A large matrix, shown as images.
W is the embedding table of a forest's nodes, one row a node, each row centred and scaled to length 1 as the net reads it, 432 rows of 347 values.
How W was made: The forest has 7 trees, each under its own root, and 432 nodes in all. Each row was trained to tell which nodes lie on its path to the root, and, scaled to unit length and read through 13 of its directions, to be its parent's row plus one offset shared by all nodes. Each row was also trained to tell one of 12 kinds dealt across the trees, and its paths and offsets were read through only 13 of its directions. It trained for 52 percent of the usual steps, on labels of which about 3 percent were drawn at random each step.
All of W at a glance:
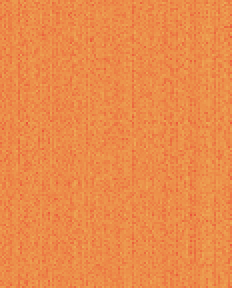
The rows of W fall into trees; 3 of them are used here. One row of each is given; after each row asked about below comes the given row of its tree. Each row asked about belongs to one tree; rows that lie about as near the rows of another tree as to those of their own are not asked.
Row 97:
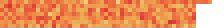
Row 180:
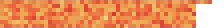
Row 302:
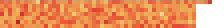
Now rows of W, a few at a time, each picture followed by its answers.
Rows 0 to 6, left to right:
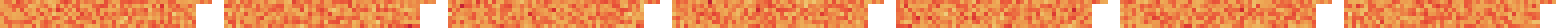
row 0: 302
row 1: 302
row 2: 97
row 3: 97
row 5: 97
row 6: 302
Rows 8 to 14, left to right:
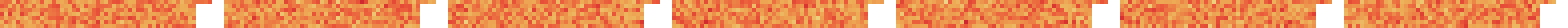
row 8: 302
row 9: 180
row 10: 97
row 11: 302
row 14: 180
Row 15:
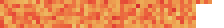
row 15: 97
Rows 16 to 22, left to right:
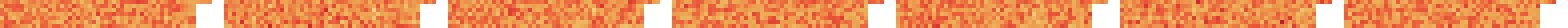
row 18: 97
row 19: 302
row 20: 97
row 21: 302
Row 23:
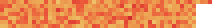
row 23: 302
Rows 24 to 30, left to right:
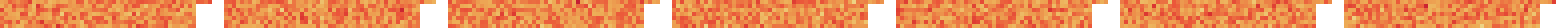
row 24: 302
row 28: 302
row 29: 97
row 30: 97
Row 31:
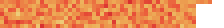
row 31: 302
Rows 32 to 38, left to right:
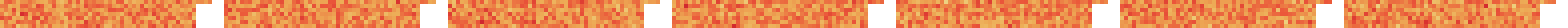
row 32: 302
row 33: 302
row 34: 302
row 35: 97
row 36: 97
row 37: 97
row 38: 302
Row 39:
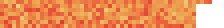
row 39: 302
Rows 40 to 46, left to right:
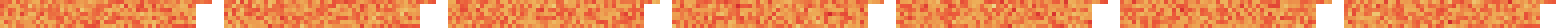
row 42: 180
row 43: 97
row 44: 97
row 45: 97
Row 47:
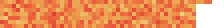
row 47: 180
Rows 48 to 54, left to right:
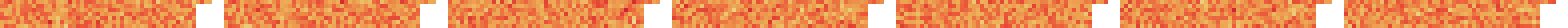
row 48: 302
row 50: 97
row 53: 302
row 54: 302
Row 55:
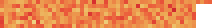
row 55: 97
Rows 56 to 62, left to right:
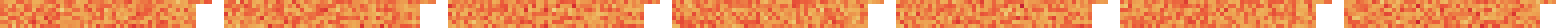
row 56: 302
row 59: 302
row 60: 302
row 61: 97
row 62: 302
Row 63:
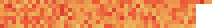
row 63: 97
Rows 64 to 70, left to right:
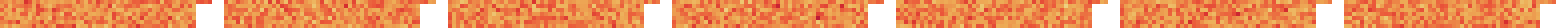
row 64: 302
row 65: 97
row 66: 302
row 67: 97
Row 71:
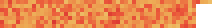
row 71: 180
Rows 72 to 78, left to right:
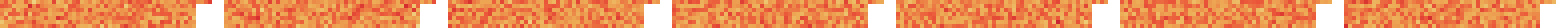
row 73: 97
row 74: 302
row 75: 302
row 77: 180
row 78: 302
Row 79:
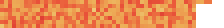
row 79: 97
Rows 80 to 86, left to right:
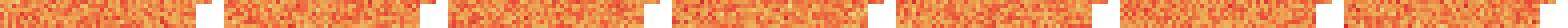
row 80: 302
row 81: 97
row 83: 97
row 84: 302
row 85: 97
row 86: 97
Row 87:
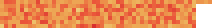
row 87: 97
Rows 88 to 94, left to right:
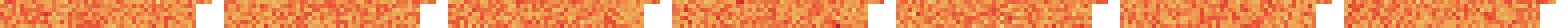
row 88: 302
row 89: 302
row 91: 302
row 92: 302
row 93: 302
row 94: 97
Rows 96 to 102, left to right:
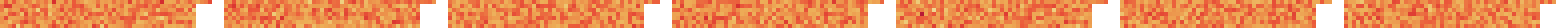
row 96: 97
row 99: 97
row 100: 97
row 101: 97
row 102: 302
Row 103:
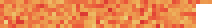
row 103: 302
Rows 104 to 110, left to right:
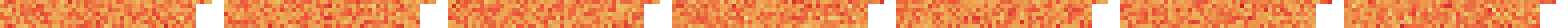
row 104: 302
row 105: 302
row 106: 302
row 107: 97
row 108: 97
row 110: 302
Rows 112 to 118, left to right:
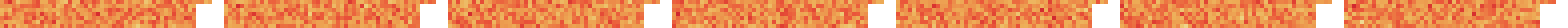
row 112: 180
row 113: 97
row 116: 302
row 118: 97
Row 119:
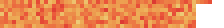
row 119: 97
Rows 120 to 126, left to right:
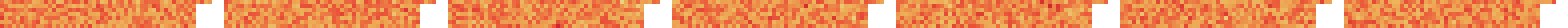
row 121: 97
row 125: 97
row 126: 302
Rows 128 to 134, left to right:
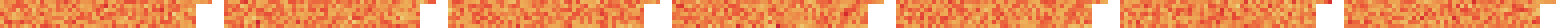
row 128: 302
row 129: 302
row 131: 97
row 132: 97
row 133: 302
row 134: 97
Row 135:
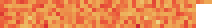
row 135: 302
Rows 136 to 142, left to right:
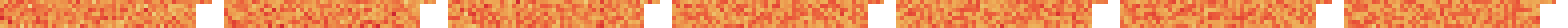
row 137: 302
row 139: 97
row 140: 180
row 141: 97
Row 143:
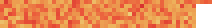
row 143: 302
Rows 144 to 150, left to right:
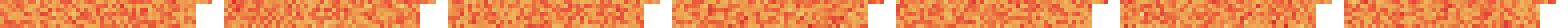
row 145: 97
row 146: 97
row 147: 302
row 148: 302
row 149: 97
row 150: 302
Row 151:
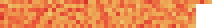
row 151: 302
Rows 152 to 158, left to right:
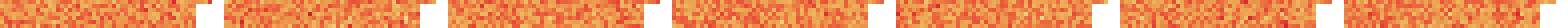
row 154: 97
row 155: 302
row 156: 302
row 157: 302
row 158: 97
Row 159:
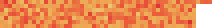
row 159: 97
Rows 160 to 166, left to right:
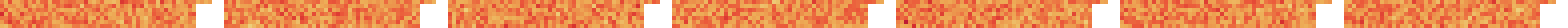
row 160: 302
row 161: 97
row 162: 302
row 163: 180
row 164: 302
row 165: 302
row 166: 302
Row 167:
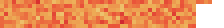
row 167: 180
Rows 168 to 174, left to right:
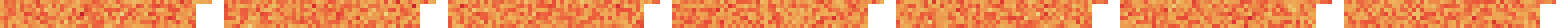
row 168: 97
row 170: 97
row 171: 302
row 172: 97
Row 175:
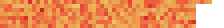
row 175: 97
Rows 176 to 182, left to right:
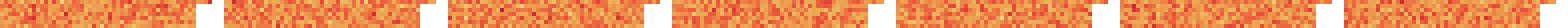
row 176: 97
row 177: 97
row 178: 302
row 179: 97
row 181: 180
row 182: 97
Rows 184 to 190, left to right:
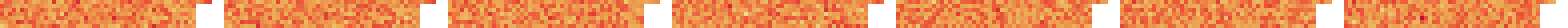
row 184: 302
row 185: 302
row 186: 302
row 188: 302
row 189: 97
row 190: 180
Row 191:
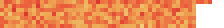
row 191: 97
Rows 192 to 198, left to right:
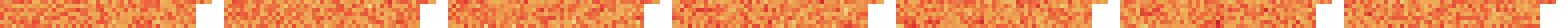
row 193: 180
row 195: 302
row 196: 302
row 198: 302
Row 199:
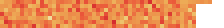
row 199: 302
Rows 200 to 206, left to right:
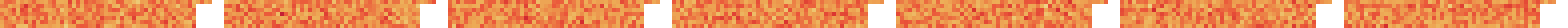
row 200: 302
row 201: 302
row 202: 302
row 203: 180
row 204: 302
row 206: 180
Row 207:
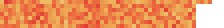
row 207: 302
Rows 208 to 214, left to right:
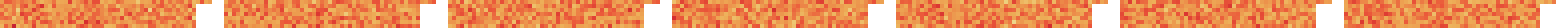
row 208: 302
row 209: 302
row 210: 97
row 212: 302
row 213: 302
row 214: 302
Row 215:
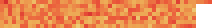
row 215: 97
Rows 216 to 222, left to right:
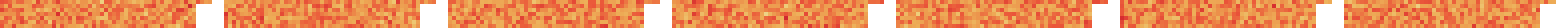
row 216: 97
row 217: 302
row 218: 302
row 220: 97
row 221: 302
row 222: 302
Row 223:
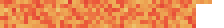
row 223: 97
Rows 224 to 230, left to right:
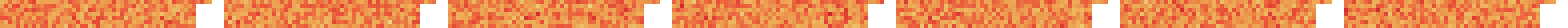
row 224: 302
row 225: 97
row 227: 97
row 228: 302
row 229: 97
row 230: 302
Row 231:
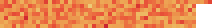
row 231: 97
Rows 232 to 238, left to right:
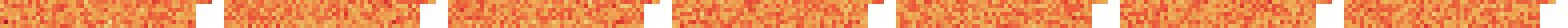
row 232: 97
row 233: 97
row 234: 97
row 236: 180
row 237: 302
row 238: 302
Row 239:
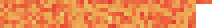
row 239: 97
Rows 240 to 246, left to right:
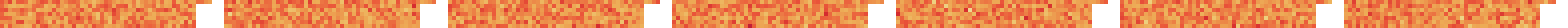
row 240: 302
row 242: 302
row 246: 97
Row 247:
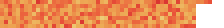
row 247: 97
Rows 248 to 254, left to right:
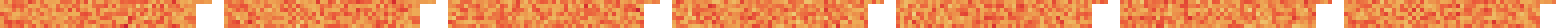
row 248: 302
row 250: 180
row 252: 302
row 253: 97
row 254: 302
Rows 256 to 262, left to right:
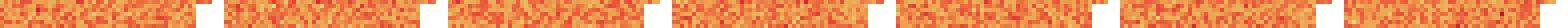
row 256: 302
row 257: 97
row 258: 180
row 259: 302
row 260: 97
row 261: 302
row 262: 180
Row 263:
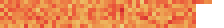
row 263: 97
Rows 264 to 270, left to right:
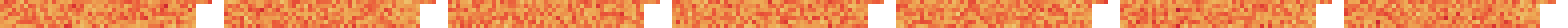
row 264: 97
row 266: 97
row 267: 97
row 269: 302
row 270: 302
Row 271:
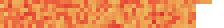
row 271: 97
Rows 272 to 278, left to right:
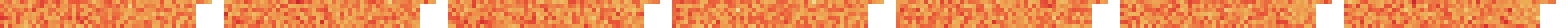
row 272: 302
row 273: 302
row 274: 302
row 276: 97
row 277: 302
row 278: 302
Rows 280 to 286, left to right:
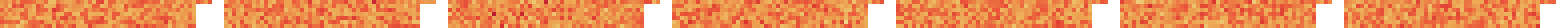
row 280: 302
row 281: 302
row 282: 97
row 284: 302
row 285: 97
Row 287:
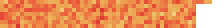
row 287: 302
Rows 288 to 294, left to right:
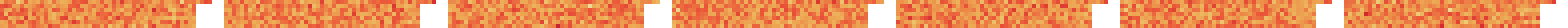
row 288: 302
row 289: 97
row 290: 180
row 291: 97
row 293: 302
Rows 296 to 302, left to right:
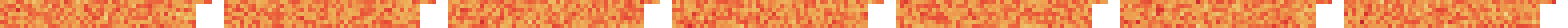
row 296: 97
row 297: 302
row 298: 180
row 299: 302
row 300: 97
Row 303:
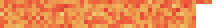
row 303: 97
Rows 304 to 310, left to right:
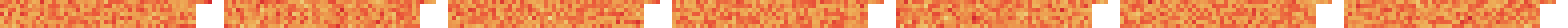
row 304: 302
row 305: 180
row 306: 97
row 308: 302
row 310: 180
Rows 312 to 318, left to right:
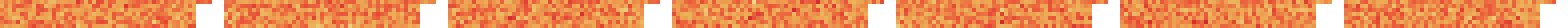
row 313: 97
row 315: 302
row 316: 302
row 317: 302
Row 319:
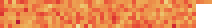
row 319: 302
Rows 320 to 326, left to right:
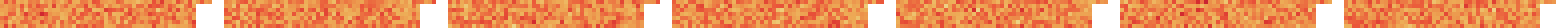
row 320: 97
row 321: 302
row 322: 302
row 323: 302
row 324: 302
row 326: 302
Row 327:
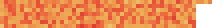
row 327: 97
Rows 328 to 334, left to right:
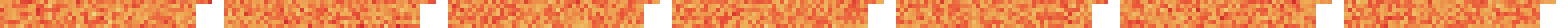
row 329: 302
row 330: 97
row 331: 180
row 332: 97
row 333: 302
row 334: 180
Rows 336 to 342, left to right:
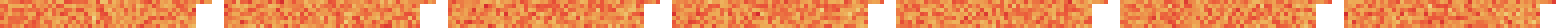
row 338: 302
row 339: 302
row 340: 97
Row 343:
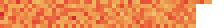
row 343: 302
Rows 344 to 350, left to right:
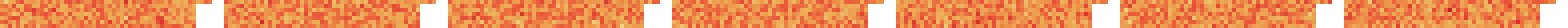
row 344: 302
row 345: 97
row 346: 97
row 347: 302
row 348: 302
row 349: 97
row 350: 97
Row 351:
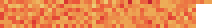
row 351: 302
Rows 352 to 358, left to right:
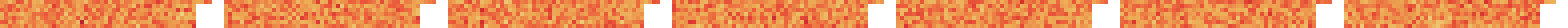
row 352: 97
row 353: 97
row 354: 302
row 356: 302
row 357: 97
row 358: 180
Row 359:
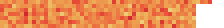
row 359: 302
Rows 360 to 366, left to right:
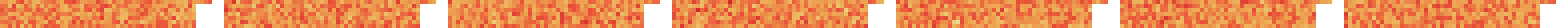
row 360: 302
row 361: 302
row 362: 302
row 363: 302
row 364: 97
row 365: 97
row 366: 302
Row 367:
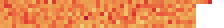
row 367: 97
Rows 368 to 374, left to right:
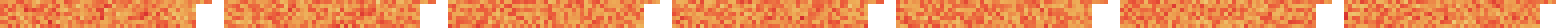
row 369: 180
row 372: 302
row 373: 97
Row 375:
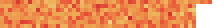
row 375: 302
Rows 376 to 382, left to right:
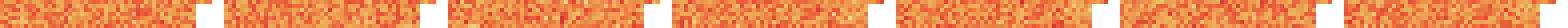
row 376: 180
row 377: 97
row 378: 302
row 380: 302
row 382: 302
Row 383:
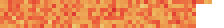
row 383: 97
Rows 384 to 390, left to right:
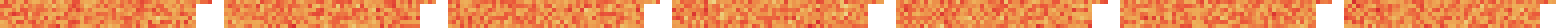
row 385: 97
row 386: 97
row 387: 302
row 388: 97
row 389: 97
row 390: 302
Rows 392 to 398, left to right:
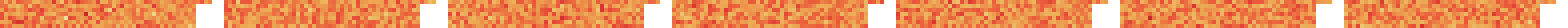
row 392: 302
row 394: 302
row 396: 302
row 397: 180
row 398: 97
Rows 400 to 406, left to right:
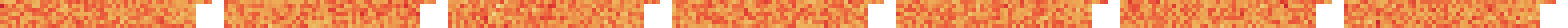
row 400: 302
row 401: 180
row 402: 302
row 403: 97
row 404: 302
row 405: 97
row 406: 302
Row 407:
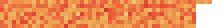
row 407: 97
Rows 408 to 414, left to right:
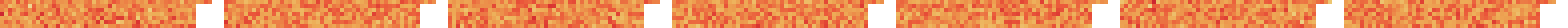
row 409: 97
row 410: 302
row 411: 302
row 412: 97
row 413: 302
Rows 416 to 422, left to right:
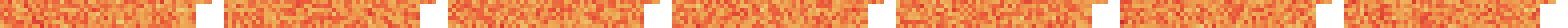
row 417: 302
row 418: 97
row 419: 97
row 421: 97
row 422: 302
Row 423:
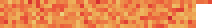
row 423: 97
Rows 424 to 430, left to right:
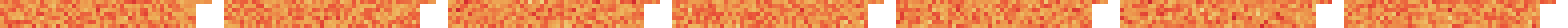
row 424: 302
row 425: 302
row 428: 97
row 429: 302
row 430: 97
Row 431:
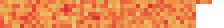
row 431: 97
